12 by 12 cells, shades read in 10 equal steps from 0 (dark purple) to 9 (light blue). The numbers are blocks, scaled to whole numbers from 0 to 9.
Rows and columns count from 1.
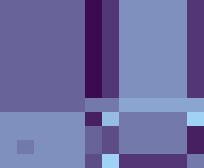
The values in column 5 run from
4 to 6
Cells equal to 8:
1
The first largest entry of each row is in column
8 8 8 8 8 8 8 8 12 1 1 7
